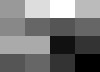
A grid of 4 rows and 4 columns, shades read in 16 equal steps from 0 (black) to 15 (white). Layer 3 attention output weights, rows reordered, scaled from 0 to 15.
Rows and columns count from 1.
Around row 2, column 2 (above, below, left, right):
13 10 8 5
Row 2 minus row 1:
-1 -7 -10 -5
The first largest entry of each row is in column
3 1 1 2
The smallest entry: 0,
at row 4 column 4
